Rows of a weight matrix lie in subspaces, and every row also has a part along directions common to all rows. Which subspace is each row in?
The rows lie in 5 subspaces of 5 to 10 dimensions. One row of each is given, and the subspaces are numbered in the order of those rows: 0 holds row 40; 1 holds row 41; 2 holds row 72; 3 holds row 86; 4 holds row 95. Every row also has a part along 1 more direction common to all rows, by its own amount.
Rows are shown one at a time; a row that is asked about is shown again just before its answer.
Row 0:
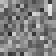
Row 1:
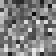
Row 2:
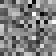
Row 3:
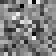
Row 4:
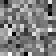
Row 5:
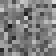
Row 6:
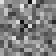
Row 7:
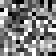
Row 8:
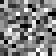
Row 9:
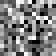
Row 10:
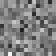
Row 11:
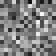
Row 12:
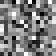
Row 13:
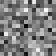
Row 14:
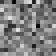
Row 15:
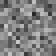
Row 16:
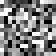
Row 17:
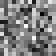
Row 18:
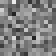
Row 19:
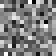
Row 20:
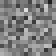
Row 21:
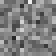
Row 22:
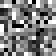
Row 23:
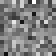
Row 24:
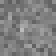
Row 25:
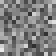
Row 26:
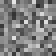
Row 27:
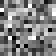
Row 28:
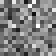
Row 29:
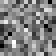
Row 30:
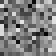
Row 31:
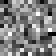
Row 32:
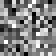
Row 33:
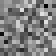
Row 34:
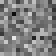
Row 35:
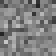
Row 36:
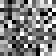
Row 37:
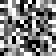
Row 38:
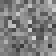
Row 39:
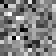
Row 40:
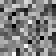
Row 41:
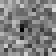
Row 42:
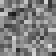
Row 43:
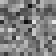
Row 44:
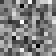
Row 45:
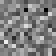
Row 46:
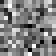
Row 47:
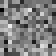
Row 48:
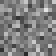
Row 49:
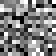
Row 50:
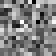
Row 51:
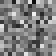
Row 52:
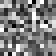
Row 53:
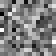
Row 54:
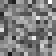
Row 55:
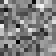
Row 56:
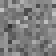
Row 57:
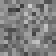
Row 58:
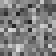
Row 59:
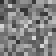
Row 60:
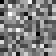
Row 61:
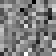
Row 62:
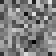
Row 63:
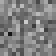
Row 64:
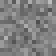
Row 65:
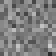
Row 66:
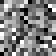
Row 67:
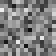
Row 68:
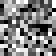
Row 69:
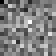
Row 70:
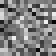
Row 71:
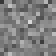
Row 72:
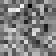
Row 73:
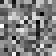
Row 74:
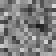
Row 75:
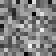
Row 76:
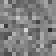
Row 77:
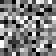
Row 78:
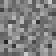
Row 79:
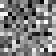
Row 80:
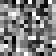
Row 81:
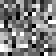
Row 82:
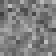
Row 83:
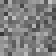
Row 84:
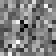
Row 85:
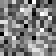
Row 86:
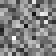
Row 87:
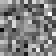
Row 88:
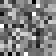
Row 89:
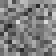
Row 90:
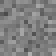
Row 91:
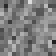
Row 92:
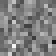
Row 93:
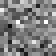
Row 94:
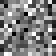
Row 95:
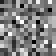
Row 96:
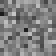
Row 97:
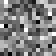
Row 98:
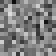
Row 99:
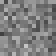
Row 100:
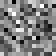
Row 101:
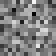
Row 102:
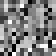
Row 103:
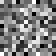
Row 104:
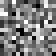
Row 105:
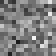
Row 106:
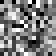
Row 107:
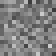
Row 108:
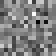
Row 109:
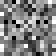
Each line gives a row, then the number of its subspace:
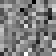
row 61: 1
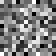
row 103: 1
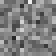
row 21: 1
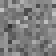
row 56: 3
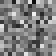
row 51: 3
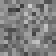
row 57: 2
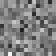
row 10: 1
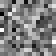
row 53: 1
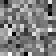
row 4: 4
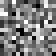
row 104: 4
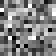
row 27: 0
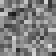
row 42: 0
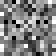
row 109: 4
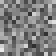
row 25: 4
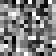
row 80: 0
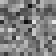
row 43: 2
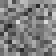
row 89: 3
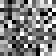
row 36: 2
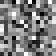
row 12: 0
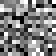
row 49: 3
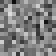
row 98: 4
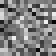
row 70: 3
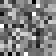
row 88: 4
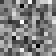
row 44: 1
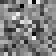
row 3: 2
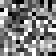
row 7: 0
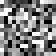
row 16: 4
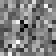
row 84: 1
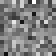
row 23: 2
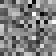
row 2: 3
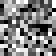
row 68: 2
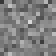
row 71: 1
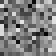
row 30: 0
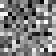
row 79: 0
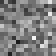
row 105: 1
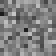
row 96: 4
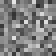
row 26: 4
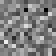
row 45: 3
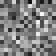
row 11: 4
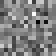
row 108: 0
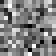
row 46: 1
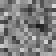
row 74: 2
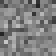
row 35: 1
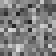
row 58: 2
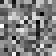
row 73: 4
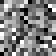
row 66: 1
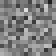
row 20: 3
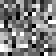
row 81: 4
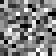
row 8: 3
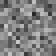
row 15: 4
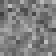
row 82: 1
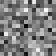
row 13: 3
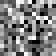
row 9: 0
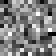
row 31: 4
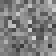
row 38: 2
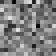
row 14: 2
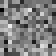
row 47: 3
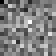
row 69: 1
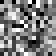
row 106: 2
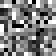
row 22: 1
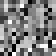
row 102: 1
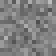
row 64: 4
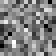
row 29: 4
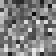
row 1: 0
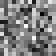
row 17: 3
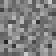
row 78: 3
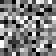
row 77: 4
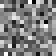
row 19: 2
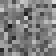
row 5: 3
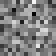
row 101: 2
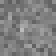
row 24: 1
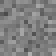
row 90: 4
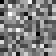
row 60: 4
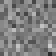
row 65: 2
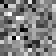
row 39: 1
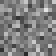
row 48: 3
